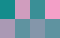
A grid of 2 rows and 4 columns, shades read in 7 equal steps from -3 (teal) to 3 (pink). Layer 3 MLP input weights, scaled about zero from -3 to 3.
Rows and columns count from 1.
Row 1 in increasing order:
-3 -2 2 3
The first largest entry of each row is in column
4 1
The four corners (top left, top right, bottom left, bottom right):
-3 3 1 -1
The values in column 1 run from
-3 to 1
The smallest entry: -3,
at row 1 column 1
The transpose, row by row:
-3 1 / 2 -1 / -2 0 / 3 -1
